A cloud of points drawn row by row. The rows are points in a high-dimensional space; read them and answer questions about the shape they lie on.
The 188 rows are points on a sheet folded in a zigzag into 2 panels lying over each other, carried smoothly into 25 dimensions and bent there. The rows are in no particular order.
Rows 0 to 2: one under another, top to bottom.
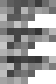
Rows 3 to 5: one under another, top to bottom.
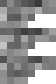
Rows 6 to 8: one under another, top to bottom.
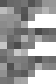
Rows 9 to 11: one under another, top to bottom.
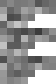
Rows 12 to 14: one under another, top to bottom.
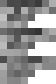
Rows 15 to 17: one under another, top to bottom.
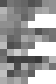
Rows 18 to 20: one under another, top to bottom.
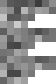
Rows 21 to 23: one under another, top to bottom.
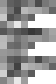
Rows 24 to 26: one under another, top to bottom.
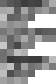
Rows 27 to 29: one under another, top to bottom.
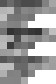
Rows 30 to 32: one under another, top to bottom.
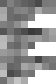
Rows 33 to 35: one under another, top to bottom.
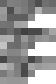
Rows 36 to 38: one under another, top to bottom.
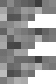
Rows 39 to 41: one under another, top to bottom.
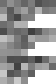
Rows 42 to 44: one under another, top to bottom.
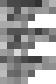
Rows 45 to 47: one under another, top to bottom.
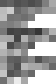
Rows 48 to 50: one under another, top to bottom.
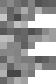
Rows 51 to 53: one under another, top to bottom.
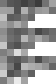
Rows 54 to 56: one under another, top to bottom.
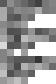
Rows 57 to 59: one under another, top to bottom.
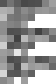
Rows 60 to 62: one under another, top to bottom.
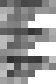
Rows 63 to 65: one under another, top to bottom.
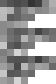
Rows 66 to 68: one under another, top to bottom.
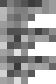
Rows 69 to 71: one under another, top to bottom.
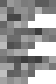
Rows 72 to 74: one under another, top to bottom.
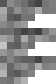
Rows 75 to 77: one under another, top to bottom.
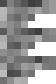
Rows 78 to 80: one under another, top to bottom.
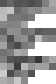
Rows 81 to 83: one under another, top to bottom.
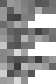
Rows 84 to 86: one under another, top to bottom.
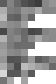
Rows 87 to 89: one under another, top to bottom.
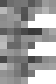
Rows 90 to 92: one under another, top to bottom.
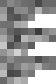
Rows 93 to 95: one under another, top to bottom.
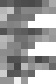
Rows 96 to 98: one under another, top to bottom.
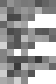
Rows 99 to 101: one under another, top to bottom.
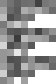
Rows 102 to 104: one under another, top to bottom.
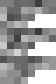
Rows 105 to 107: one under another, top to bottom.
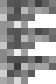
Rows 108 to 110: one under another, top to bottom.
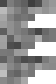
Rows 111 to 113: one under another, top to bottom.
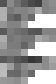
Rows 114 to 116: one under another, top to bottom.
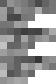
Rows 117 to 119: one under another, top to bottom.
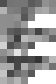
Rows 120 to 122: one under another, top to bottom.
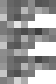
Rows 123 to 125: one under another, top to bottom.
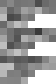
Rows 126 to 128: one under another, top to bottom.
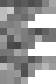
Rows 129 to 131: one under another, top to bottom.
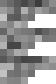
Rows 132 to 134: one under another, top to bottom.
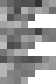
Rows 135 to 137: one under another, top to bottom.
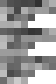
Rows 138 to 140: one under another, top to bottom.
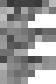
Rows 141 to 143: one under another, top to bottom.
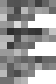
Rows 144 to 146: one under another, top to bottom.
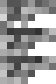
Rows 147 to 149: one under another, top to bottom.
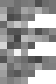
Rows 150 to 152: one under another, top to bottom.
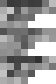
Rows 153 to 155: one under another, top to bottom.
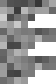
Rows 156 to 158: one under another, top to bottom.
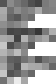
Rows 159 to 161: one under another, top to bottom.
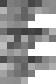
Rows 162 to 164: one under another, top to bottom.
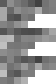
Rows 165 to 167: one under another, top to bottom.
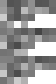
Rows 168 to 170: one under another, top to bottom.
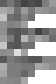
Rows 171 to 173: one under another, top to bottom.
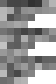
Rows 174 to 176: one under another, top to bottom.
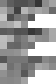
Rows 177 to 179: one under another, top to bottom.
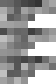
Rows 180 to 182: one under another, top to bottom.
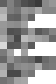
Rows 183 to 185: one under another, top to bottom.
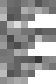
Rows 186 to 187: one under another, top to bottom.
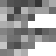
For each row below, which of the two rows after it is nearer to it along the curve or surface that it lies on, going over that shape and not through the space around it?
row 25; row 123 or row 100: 100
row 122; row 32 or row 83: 83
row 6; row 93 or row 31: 93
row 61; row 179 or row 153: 153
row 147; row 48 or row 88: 88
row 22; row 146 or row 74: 146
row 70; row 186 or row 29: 186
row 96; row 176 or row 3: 3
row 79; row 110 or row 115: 110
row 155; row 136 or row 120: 136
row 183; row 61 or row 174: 174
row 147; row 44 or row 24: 44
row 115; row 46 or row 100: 46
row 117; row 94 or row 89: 94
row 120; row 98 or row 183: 98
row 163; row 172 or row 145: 172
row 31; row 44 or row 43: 44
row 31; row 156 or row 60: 156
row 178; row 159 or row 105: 159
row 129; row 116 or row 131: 131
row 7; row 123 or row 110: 110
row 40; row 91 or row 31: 31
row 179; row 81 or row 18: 18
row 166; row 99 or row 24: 24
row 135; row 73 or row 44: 44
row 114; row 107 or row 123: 123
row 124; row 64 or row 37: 37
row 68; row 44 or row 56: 56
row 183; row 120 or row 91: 91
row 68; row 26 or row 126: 26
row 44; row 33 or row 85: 85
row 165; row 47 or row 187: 187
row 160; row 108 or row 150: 150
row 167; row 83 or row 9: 83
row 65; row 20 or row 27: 27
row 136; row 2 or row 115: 2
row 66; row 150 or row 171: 171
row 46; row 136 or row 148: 136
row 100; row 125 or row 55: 55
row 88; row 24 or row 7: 24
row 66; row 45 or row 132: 132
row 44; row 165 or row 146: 146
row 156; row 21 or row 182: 182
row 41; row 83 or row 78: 83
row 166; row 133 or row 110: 110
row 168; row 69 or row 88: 88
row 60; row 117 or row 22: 117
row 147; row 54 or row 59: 54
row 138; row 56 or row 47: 56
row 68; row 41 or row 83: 83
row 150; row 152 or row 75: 152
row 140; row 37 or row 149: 149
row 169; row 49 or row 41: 41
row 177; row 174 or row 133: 174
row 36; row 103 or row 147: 147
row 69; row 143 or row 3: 3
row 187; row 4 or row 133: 4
